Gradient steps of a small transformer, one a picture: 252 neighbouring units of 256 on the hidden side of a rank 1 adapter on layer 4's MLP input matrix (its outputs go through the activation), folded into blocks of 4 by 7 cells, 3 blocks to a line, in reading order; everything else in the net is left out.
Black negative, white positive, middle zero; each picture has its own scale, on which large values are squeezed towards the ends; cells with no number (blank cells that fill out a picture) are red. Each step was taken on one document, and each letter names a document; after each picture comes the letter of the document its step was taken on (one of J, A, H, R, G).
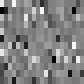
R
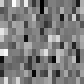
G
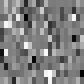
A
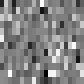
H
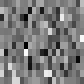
A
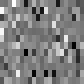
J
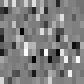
J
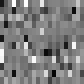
R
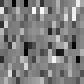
H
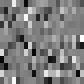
A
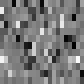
H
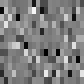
R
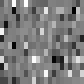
R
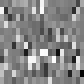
G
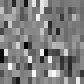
A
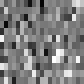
R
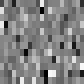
H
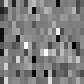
J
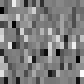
G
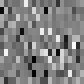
J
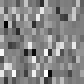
G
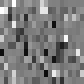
R
